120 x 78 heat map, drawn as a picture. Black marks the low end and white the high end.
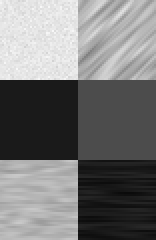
It is made of 3 by 2 panels. Panel 1,1: very high, fine-grained, faint in contrast. Panel 1,2: high, slanting up to the right. Panel 2,1: very low, flat. Panel 2,2: low, flat. Panel 3,1: high, streaked across, faint in contrast. Panel 3,2: very low, streaked across, faint in contrast.
